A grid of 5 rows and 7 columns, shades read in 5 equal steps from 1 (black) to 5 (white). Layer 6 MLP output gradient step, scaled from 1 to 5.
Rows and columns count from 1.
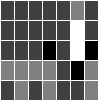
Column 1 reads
2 2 2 3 2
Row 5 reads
2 3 2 3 2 2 3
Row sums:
15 17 15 18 17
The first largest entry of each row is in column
6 6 6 1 2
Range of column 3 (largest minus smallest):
1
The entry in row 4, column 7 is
3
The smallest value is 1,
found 3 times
